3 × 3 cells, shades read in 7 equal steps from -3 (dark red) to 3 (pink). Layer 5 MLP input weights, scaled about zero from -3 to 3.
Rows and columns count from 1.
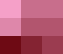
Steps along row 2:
down same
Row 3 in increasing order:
-3 -2 -1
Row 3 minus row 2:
-5 -2 -1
